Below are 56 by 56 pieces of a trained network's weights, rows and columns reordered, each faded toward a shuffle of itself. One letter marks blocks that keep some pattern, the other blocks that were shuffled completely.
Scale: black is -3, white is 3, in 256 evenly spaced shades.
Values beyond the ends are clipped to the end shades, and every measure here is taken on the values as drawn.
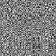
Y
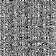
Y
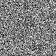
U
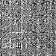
Y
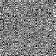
Y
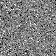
U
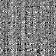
Y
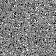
U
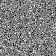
U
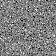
U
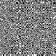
Y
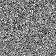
U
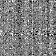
Y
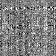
Y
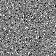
U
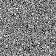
U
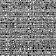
Y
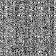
Y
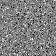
U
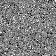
U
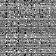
Y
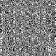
Y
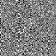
Y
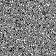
U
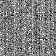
Y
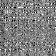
Y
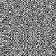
Y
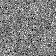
U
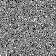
U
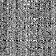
Y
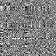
Y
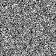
U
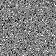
U
